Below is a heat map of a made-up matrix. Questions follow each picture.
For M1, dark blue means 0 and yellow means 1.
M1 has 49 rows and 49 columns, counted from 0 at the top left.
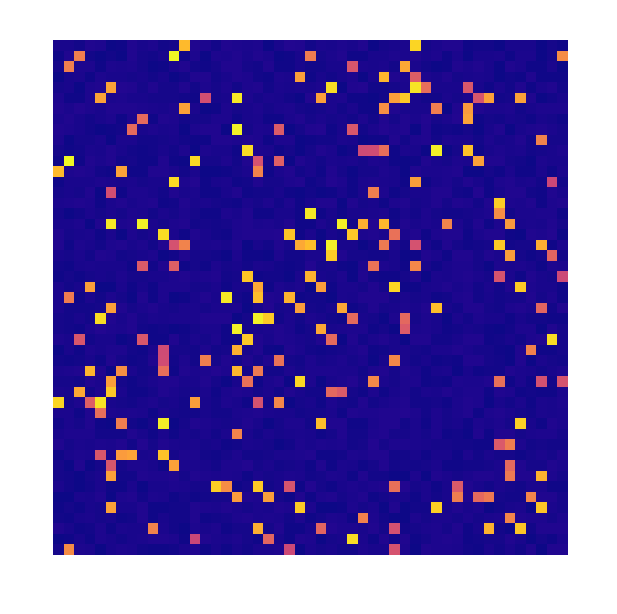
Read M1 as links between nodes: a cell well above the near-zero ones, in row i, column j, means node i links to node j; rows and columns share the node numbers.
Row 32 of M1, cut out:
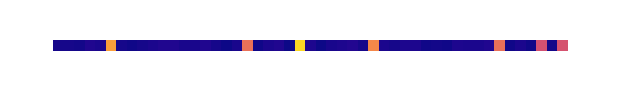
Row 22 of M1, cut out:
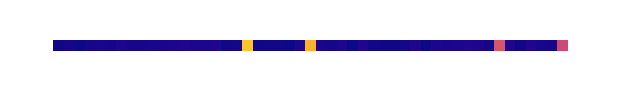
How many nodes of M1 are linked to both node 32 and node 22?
3
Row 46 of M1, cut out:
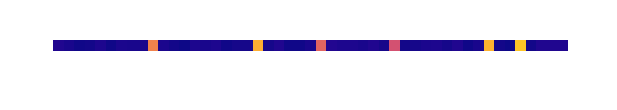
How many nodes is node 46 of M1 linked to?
6
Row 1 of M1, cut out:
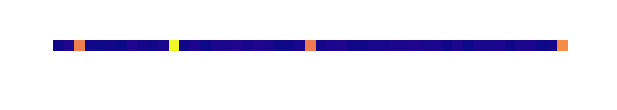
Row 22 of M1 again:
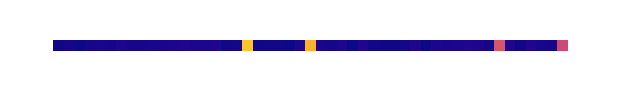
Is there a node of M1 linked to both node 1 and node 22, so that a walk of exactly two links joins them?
yes
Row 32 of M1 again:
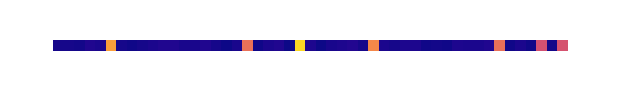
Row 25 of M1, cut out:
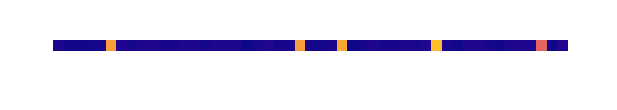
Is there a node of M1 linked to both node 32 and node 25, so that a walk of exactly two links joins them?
yes
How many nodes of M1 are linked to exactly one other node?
4
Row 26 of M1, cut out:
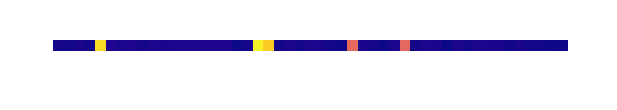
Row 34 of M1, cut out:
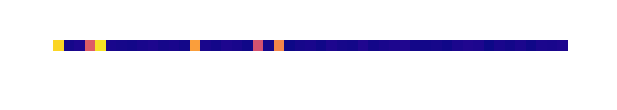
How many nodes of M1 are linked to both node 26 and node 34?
2
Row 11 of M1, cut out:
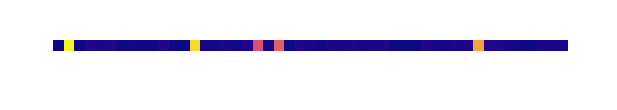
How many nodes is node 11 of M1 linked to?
5
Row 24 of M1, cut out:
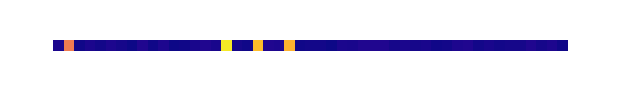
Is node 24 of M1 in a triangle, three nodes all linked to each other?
no
